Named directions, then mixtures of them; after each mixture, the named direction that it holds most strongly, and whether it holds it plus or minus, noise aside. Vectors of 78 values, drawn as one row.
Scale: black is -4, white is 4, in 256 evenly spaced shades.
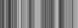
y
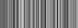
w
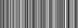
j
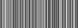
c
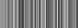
w, minus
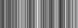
y, plus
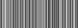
c, plus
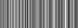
j, plus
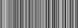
c, plus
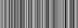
j, minus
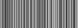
c, minus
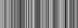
j, minus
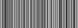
c, minus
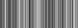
y, plus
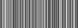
c, plus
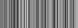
w, plus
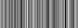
j, minus
